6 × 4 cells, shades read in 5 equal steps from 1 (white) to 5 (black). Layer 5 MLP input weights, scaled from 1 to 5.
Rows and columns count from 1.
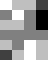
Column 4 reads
4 5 5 3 2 2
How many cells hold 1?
4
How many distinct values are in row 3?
3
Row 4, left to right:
3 3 3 3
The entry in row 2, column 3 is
3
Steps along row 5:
up down up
